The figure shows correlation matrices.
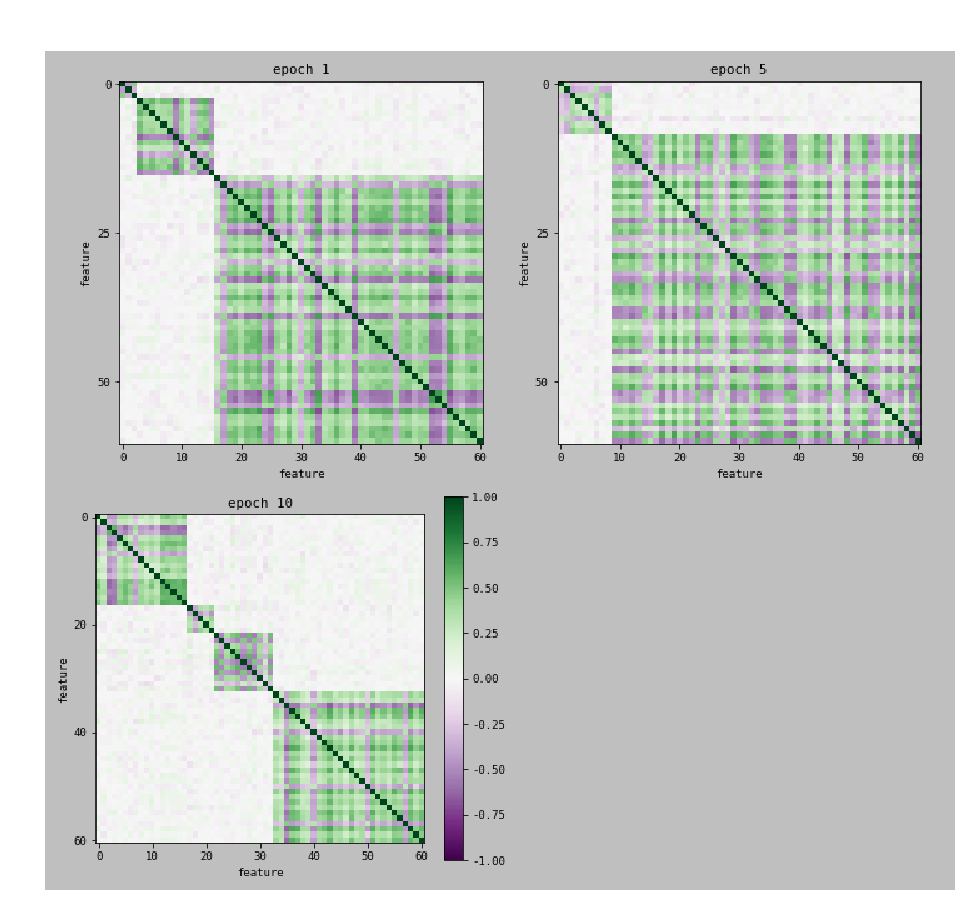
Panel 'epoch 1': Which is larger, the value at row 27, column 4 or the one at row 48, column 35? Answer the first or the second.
the second
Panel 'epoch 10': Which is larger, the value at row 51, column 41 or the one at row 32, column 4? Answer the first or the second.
the first
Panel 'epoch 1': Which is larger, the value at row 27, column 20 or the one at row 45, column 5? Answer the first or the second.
the first
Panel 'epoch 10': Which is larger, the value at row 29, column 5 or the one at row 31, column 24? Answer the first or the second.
the first
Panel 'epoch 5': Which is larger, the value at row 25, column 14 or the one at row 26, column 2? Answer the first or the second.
the second
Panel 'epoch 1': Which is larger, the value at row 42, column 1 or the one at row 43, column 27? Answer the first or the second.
the second
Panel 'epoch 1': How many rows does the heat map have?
61
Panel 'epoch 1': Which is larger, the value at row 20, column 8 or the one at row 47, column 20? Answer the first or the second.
the second
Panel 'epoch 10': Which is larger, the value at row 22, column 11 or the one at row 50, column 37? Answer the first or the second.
the first
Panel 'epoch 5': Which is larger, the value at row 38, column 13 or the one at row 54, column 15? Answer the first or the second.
the second
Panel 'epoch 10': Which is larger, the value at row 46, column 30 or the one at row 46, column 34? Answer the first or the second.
the second
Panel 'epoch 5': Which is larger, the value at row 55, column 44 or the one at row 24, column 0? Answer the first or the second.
the first
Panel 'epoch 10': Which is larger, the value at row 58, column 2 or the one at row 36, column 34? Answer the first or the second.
the second
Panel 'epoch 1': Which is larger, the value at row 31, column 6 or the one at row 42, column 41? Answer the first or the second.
the second
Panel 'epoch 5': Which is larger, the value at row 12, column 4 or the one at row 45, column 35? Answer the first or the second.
the first
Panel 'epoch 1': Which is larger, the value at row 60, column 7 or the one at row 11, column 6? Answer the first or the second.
the second
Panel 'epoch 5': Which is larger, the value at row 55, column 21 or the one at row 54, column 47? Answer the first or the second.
the first
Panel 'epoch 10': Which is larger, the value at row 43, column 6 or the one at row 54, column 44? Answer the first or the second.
the second
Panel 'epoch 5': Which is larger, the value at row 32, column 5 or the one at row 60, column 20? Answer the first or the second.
the first
